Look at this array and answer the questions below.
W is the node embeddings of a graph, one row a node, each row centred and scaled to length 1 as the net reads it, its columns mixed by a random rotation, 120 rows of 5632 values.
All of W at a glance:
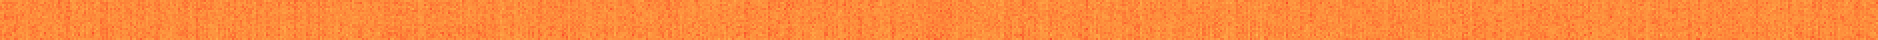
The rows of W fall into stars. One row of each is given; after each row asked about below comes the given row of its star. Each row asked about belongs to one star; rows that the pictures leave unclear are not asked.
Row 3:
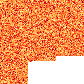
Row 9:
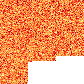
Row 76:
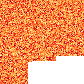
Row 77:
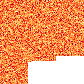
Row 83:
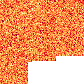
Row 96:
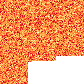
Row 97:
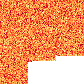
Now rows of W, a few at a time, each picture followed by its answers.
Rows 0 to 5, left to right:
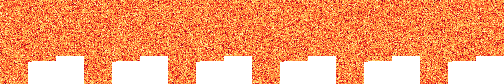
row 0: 9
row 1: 3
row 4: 97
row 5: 77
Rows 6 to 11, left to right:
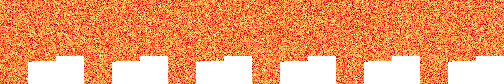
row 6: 76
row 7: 9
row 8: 83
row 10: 97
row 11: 96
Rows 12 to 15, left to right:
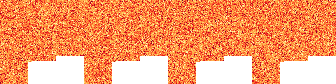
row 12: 77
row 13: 83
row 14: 9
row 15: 97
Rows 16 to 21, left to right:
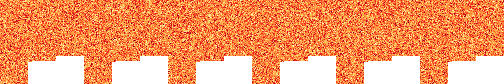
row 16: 3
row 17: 83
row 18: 3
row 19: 3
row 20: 96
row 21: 96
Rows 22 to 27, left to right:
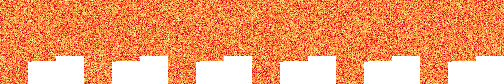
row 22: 83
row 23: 9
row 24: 9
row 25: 3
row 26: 97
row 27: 9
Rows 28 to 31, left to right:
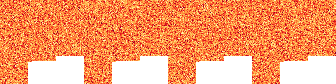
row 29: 76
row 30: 83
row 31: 76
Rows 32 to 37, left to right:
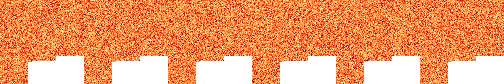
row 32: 96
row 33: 83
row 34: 96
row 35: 77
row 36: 3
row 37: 77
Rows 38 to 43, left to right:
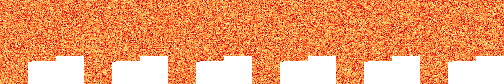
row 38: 9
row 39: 9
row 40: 76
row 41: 96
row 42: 76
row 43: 96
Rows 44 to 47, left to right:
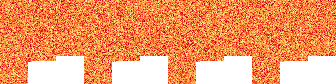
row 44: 97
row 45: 77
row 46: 3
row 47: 83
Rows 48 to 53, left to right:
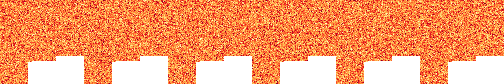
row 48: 9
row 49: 83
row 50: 9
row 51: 83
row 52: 77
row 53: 3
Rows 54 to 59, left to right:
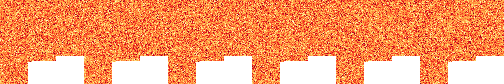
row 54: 9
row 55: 77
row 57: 9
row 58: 3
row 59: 76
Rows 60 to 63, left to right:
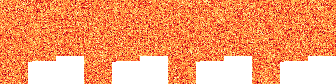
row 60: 77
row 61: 9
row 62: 3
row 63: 97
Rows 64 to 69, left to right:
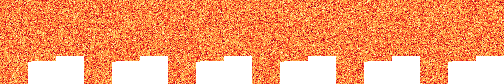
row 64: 96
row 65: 76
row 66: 96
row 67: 3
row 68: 77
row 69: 83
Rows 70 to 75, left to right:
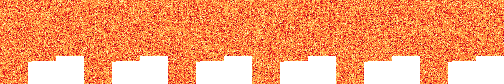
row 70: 77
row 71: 76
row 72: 76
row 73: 83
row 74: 9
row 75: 76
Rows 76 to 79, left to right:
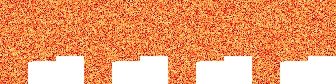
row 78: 96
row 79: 77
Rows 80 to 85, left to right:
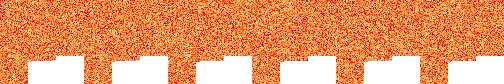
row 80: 96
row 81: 97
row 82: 97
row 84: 97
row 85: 83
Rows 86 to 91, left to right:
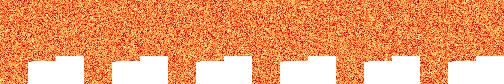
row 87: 9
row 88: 9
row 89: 76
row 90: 9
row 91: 76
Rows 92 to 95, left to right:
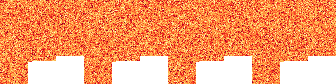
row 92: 97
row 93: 83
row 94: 83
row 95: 77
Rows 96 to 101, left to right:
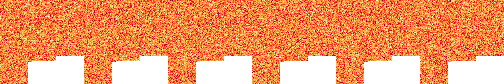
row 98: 96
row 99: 9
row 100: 97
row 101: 77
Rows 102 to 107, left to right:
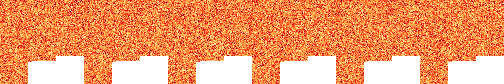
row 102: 9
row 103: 96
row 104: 97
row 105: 96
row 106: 96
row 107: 3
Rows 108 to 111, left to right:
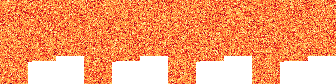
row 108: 97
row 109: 83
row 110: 96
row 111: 9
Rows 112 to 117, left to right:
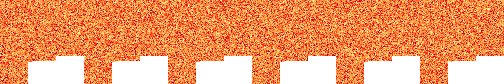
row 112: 76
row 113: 77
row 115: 77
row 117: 77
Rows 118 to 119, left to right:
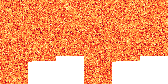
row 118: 83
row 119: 77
